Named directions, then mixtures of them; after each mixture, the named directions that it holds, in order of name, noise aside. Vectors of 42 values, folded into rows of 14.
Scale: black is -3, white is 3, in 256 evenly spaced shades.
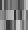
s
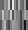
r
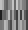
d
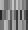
d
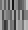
d, r, s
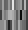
d, r, s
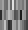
d, r, s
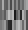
d, s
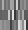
d, r, s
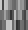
s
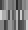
d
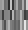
r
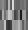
d, r, s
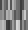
r, s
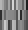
d, r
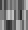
s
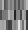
d, s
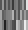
d, r, s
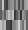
d, s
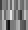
r, s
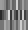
d, r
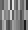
r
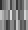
d, r, s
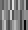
r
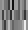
r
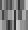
s
